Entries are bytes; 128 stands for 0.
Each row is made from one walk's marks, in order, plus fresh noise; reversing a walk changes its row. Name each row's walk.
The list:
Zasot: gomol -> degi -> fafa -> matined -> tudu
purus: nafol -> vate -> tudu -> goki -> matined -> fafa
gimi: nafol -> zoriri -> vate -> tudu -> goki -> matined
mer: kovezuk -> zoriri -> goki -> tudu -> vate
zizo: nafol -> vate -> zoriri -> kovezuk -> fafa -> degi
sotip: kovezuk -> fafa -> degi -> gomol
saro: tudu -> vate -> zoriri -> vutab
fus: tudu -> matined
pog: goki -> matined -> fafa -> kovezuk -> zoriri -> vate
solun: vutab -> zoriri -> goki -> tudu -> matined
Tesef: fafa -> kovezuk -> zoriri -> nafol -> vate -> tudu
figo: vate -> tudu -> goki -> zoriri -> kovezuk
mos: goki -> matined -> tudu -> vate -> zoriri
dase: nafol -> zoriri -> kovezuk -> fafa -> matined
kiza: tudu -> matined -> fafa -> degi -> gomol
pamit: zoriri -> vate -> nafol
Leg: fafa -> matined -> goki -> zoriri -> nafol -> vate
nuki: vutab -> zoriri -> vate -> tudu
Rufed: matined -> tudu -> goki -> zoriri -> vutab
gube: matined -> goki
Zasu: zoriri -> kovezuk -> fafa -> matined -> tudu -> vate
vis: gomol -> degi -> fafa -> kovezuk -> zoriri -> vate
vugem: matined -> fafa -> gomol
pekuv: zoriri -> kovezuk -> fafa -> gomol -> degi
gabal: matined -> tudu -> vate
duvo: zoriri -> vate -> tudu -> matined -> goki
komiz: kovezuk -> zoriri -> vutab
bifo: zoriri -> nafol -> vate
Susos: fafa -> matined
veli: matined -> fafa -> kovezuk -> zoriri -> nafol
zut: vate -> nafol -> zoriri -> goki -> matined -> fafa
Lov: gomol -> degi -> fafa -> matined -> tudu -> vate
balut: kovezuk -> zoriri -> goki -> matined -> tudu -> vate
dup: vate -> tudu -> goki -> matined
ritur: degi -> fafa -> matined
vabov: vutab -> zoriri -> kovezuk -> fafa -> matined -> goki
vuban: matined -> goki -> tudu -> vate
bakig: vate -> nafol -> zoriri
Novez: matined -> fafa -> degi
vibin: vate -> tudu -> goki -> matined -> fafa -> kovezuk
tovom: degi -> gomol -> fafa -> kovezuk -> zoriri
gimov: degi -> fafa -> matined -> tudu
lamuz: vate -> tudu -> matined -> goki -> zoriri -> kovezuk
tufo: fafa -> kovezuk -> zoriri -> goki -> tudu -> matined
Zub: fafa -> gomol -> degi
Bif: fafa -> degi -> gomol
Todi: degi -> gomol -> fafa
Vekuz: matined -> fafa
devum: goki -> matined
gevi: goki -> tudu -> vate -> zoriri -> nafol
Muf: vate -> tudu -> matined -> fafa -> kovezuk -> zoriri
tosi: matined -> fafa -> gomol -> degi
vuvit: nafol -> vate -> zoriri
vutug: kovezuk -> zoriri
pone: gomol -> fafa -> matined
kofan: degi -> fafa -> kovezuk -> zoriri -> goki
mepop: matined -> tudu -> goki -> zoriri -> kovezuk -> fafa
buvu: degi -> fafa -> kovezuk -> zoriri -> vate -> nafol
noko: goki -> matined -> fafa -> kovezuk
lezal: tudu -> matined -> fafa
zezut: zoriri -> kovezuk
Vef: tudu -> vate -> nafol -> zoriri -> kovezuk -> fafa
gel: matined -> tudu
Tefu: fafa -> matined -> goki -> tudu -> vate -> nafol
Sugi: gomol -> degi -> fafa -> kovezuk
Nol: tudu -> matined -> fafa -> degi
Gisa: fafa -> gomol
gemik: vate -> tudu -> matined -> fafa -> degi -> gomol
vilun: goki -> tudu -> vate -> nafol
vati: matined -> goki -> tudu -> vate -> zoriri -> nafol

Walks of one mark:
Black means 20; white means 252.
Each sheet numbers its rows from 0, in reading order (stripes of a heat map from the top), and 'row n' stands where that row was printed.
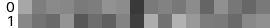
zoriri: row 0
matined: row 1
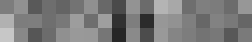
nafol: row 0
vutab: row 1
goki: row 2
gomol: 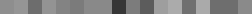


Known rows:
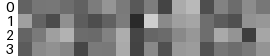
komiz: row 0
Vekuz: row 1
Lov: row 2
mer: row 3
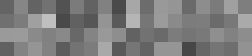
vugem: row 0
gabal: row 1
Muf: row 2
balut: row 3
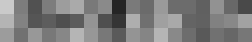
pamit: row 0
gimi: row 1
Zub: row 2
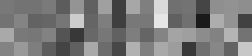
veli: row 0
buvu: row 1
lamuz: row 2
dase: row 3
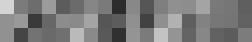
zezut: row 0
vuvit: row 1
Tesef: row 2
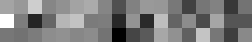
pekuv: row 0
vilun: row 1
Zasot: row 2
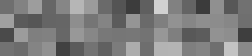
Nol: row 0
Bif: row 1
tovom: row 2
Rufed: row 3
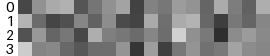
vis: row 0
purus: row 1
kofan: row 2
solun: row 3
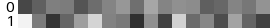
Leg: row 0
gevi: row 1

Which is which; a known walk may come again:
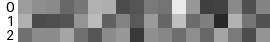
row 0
zizo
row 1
Tefu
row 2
bifo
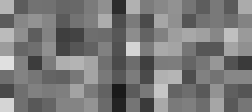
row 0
Susos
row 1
balut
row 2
figo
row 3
mepop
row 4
mos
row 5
komiz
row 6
gimov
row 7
noko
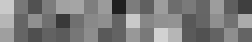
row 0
pamit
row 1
tufo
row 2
Vef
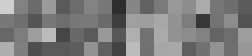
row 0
zezut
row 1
Todi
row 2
gabal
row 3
gimi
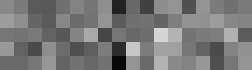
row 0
sotip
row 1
gemik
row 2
saro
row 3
Vekuz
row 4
gel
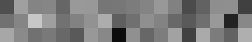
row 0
tovom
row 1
Zasu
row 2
pone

